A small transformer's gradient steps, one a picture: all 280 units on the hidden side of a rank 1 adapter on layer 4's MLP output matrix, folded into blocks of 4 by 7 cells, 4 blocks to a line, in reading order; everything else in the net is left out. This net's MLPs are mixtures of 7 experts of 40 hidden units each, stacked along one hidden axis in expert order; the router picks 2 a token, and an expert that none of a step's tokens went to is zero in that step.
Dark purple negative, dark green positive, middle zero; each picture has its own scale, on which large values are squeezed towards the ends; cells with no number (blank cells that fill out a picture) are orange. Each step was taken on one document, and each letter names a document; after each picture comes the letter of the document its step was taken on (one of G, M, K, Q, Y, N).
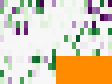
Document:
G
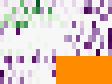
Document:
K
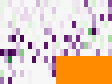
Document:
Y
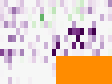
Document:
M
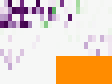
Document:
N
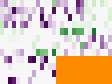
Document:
M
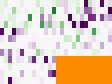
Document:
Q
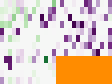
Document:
Q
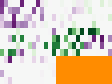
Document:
Y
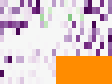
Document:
K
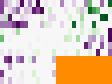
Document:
K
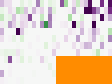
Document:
G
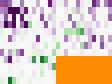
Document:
M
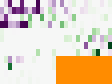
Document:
N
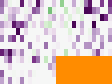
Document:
K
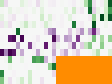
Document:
Y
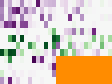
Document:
Y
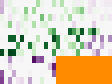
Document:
Y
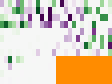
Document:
N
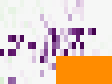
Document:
M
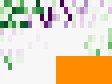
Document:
N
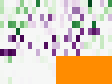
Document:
Y
